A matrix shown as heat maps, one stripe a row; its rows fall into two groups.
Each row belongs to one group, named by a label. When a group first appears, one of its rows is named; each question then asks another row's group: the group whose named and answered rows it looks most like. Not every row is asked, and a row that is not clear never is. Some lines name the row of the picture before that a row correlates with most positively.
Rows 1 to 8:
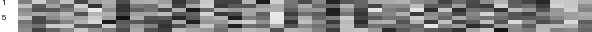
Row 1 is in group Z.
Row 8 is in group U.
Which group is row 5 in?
Z
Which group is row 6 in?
U
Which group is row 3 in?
U
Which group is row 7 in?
Z
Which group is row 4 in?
Z
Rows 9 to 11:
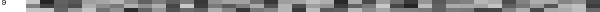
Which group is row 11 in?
Z
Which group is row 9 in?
U
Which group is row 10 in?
U
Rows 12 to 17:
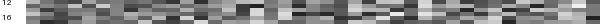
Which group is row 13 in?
Z
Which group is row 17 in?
U
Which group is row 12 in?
U
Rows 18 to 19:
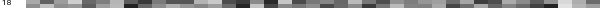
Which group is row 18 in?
Z
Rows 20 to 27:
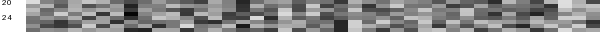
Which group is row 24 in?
Z
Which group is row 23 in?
Z
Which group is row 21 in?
Z
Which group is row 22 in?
Z
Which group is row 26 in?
U
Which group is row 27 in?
Z
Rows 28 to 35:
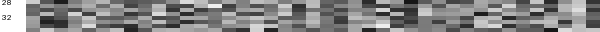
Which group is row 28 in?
U
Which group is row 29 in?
Z
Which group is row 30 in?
U
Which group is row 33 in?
U
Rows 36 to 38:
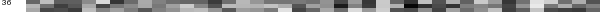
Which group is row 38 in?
U
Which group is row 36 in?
U
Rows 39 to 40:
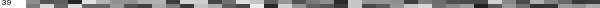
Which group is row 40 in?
Z
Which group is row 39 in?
U
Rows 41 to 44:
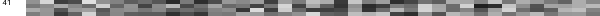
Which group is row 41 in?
U
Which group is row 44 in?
U
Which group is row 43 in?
Z
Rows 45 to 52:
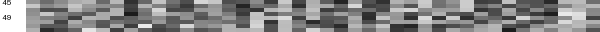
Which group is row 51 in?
U
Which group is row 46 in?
Z
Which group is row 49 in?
U
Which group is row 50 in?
Z
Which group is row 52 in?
U
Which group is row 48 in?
Z
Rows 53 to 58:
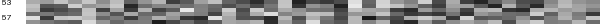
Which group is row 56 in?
U
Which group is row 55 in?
U
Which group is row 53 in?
Z
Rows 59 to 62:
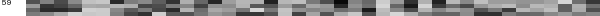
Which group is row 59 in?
U
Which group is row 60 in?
U
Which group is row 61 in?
U
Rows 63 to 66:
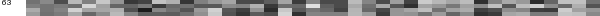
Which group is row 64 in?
U
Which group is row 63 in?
Z
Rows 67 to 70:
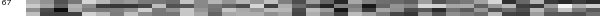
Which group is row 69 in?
U
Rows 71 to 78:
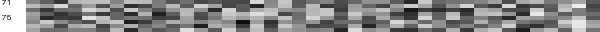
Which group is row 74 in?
U
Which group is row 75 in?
U
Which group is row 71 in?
U
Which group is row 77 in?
Z
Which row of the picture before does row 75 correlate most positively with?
70
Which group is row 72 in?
Z
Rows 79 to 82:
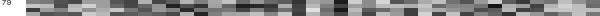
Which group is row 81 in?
Z
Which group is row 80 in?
Z
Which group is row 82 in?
U
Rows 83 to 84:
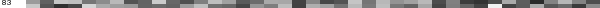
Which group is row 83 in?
Z
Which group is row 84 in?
U
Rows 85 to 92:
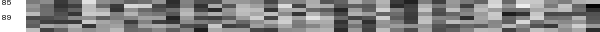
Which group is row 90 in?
U
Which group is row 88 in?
U
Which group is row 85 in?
U
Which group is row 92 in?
U
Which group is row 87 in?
U
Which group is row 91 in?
Z
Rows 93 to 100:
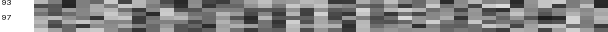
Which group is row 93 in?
U
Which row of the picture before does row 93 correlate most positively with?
87
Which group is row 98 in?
Z
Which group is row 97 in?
Z
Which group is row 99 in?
U
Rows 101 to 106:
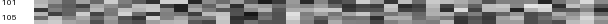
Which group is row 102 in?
U
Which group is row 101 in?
Z
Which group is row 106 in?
Z
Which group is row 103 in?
U
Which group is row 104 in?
Z
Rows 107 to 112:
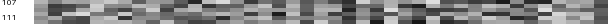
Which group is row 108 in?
U
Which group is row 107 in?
Z
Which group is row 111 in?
U
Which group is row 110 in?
Z
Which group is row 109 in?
U
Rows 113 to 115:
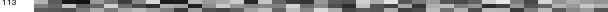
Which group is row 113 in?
U
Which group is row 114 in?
Z
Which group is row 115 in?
U
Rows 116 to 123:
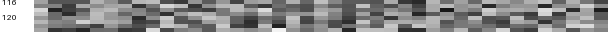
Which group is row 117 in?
Z
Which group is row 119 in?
U
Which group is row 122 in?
Z
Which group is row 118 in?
U
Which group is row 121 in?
Z
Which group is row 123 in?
U
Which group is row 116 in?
U
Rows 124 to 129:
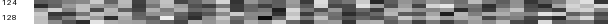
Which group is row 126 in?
Z
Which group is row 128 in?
Z
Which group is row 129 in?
U
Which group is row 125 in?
Z
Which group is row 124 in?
Z
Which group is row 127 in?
U
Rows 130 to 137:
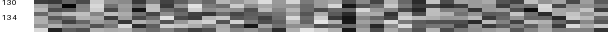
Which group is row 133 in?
Z
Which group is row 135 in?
U
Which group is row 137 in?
U
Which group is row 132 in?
U
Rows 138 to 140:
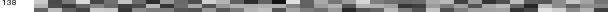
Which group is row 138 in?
Z
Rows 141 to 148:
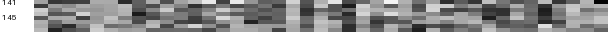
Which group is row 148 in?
U
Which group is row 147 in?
U
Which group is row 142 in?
Z
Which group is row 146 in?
Z
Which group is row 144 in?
Z
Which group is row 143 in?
Z
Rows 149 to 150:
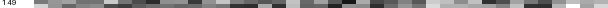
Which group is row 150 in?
Z
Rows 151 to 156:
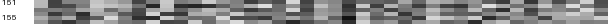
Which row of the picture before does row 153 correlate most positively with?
149
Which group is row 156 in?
U
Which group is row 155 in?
Z
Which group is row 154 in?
U
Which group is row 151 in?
Z
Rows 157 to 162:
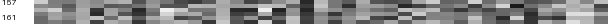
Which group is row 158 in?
U
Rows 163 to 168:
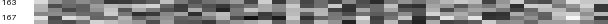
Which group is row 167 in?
Z
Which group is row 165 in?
U
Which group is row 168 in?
U
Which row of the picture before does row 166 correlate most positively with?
157
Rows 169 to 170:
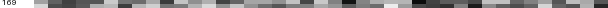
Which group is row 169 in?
U
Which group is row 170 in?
U
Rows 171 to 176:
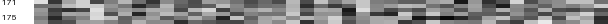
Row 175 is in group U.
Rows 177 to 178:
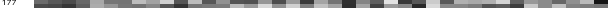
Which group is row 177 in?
U
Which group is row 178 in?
U
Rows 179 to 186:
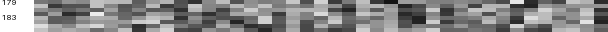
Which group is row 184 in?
U
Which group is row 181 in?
U
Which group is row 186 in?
Z
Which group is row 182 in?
U
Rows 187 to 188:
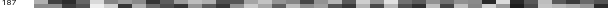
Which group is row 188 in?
U
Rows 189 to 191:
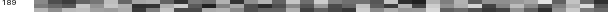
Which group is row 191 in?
Z
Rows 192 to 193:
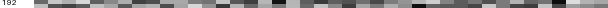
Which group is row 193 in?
U
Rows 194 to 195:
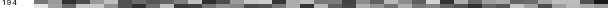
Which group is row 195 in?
Z
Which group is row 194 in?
U
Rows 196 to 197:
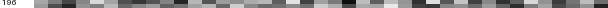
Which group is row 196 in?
U
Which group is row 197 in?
U
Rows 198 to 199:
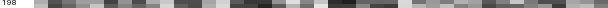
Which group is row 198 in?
Z
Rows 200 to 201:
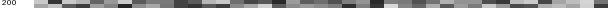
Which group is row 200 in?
Z
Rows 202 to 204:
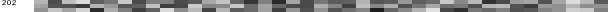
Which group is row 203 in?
U
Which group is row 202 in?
Z
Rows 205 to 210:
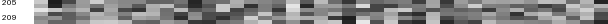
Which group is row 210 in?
U
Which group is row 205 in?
U
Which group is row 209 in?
U
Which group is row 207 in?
Z
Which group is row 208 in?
U
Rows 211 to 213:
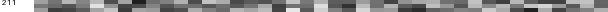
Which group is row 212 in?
U
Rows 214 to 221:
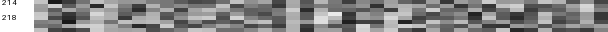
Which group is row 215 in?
Z
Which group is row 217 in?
U
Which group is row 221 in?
U
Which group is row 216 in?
Z
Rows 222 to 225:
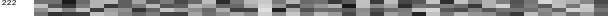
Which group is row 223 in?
U
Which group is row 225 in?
U
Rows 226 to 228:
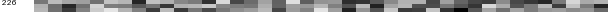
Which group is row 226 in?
Z
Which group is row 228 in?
U
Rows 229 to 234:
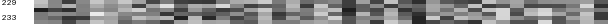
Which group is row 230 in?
Z
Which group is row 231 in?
U
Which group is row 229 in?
U
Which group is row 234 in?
U
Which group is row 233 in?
U
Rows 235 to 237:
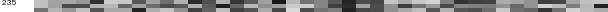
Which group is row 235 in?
Z
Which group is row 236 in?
U
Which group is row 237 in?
Z
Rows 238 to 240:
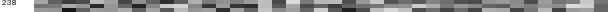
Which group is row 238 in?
U
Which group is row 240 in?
U
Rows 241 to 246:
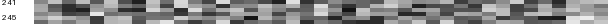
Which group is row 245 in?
Z
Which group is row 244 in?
U
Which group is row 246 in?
Z
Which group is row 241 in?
Z
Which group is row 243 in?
U
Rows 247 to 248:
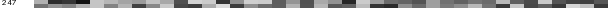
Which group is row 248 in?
Z
